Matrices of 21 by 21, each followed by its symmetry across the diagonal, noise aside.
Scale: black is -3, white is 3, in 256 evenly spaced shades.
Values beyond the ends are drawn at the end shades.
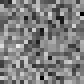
neither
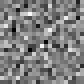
antisymmetric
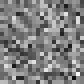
antisymmetric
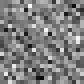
antisymmetric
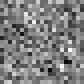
antisymmetric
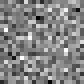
neither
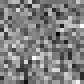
antisymmetric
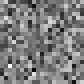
neither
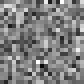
neither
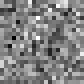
neither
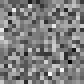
antisymmetric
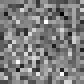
neither
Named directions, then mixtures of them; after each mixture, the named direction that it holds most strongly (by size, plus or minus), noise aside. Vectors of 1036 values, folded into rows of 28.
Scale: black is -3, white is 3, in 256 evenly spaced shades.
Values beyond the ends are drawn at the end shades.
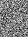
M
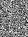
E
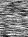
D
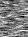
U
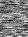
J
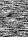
U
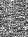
E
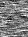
U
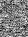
E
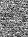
M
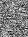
M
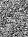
M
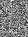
E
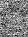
M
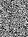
E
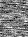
J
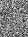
M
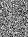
E
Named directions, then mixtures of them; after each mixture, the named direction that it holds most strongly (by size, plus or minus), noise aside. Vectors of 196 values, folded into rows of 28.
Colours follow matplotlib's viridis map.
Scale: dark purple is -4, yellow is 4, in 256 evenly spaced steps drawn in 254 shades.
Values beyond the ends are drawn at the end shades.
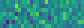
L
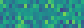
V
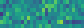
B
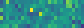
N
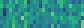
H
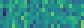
H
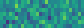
L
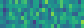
H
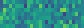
V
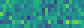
B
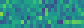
B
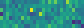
N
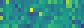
N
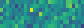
N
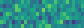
B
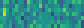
H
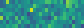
N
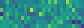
N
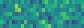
L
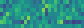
B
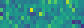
N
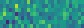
L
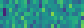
H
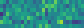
B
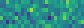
L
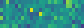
N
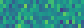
V
